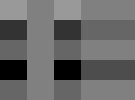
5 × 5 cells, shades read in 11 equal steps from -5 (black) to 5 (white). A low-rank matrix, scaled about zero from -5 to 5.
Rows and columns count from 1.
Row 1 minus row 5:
2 0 2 0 0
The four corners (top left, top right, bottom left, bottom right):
1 0 -1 0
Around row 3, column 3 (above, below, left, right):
-3 -5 0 0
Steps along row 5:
up down up same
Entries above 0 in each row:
2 0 0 0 0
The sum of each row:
2 -8 -2 -14 -2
